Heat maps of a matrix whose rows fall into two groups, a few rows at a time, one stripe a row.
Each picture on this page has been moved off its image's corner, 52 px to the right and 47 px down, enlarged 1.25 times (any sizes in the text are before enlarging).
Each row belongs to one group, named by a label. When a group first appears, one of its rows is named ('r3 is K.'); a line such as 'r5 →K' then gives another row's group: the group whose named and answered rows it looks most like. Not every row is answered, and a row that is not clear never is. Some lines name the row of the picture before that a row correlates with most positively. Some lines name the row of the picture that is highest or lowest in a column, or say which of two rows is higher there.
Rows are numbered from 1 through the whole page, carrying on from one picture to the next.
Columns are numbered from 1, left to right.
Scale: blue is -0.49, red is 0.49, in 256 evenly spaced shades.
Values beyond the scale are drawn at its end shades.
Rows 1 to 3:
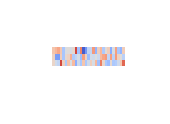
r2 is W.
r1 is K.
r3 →W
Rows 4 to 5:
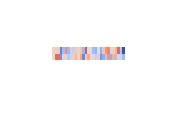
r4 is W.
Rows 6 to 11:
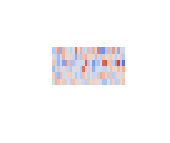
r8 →W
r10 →W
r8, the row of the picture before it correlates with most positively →4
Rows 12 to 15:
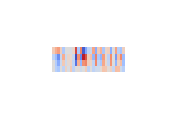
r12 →K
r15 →W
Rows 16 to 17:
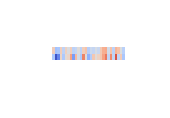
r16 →W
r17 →W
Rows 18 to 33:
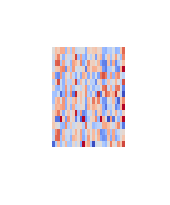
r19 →K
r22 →W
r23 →K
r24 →W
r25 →W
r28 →K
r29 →W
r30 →W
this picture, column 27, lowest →26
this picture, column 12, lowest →29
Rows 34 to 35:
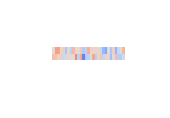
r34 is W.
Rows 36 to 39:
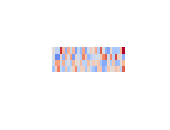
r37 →W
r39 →K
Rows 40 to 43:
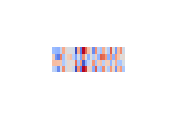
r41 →W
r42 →K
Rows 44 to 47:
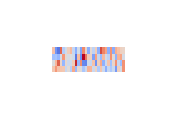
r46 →K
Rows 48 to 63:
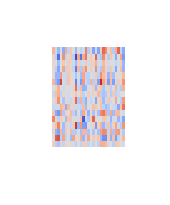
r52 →W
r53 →W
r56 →K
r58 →W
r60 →K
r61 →W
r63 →W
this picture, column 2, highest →62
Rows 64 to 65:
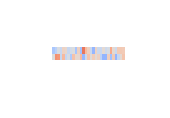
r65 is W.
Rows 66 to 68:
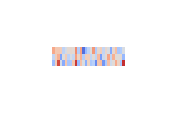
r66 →K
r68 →K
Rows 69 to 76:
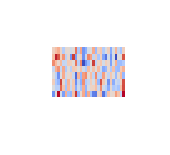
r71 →K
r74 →W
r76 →K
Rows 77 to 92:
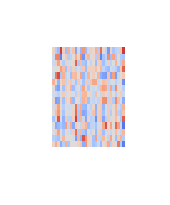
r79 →K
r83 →W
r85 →W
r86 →K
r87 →K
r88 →K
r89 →W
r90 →K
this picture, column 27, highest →92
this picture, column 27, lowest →80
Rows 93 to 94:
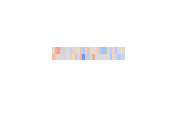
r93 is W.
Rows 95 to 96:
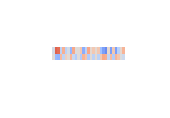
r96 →W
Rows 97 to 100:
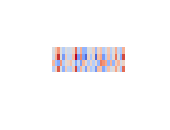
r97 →K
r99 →W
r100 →K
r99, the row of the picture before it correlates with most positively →96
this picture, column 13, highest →99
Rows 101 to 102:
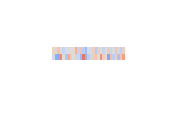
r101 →K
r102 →W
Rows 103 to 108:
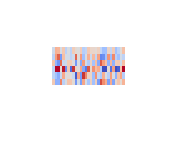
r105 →W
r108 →W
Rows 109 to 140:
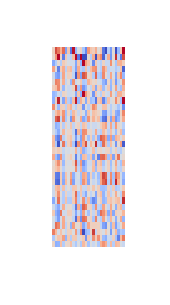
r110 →K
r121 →W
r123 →W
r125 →K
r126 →W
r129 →W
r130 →W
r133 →K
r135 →W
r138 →K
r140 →W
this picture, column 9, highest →109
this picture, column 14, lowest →110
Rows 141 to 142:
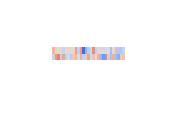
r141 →K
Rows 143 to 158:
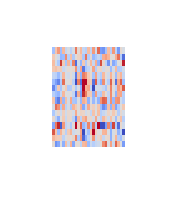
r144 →W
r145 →W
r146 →K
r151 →W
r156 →K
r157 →K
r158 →W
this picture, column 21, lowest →155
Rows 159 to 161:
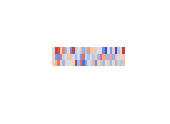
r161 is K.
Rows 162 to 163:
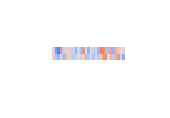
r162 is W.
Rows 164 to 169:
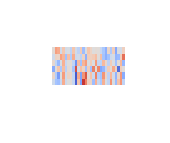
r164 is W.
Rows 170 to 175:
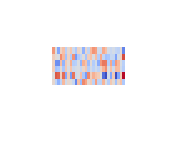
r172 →W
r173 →W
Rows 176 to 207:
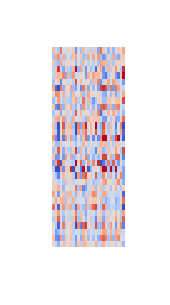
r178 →W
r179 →K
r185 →W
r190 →W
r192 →K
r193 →W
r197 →W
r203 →K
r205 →W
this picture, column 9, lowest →195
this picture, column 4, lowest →194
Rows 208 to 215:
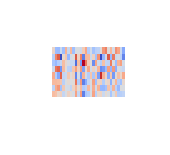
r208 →W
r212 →W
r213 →K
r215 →K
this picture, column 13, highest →210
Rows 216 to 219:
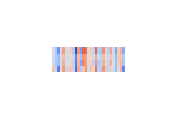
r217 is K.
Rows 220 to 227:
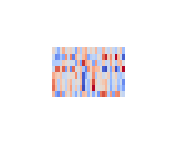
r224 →K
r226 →K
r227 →W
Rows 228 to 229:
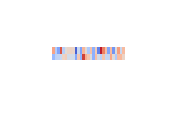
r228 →W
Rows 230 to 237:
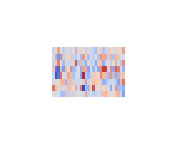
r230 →K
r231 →W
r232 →K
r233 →W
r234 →W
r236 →K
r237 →W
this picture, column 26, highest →233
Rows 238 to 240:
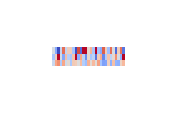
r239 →K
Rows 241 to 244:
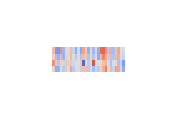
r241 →W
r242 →W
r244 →W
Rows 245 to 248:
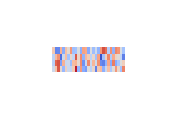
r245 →W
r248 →K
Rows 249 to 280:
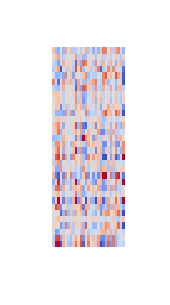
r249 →W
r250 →K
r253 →W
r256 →K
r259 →W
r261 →K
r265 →K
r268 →W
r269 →W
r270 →K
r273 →K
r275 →W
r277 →W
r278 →W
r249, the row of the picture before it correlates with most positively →245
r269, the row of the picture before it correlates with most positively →245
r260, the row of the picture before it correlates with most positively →247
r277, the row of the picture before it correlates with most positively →246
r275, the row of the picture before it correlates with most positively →246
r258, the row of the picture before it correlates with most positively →246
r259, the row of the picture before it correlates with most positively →245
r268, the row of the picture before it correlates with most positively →245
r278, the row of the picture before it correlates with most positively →245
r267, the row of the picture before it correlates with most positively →247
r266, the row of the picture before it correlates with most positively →247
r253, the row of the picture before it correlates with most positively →245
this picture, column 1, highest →254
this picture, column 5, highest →266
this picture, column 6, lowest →266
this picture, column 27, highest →269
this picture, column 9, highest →266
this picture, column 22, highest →269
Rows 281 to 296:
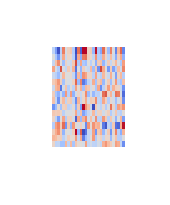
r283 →K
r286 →K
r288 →W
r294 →K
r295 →K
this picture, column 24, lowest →294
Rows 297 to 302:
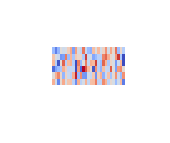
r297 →W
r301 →K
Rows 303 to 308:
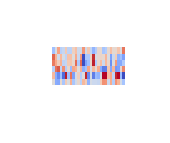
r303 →K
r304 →K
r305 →K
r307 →W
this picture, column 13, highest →303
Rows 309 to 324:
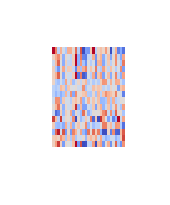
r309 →K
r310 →K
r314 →W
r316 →W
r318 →K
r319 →W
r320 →W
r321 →W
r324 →K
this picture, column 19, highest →322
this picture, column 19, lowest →320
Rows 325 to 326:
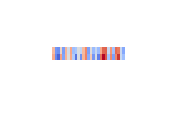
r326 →W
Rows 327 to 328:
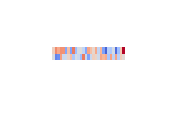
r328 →W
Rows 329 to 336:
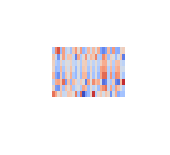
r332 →W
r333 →W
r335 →W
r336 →K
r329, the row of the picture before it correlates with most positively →327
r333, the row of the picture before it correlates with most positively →328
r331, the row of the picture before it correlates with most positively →328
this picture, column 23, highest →329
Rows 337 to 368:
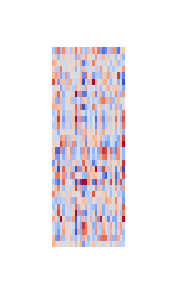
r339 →K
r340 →W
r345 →W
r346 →K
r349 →K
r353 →W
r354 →W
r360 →K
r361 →W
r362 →K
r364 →W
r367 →W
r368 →K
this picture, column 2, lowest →353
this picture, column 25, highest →337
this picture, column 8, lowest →357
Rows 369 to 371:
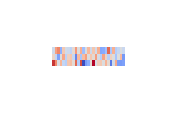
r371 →K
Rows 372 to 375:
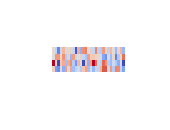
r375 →W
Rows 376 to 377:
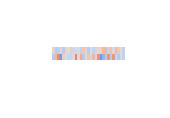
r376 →W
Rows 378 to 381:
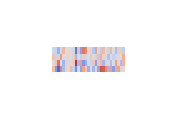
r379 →W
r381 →W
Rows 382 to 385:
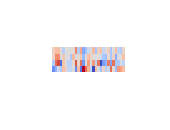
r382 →K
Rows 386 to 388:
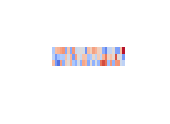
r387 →W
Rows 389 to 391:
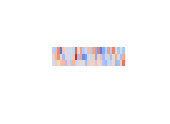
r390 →K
